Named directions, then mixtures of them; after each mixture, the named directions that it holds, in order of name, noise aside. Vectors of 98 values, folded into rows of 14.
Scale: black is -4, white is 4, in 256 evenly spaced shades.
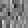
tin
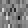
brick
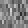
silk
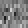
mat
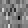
brick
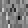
brick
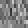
silk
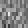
brick, tin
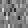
brick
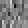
tin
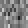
brick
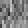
mat, tin
